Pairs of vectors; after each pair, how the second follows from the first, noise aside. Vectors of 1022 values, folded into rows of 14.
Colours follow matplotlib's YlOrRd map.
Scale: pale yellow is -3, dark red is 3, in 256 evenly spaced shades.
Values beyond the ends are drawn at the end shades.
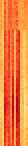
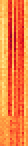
reversed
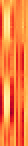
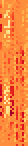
partly zeroed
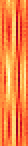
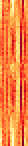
wrapped around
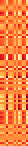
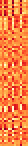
wrapped around
